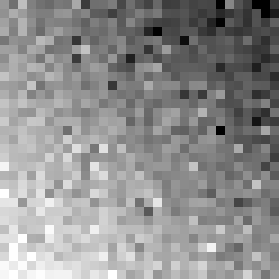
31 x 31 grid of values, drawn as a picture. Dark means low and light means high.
Stripes: none. Ninth with the highest average: bottom left. Slope: up to the bottom left. Mirror symmetry: none. Grain: fine. Histogram: bell-shaped. Ninth with the lowest average: top right.
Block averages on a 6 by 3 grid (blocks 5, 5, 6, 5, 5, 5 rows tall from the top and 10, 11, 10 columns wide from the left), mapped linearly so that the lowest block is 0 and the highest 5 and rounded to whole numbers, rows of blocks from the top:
210 | 321 | 321 | 432 | 432 | 543
